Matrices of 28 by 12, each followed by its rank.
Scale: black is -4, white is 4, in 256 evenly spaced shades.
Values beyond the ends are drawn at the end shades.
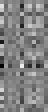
two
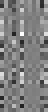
two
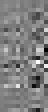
two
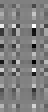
one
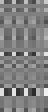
one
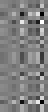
one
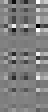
one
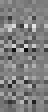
two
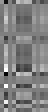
one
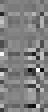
two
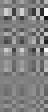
one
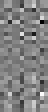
two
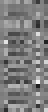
two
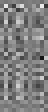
two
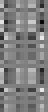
one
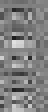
two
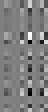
one
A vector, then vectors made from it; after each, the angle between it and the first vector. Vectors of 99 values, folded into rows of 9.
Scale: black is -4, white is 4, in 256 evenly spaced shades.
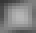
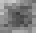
nearly opposite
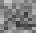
partly opposed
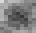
nearly opposite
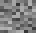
orthogonal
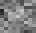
partly aligned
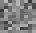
orthogonal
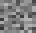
orthogonal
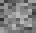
partly aligned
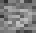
partly aligned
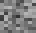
orthogonal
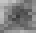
nearly opposite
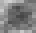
nearly opposite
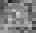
partly aligned
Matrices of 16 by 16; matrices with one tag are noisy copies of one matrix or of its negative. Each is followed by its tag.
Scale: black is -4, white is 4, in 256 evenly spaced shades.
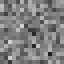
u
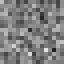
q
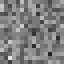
u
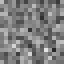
q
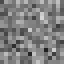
q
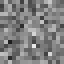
u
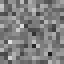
u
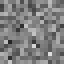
u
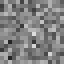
u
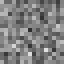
q
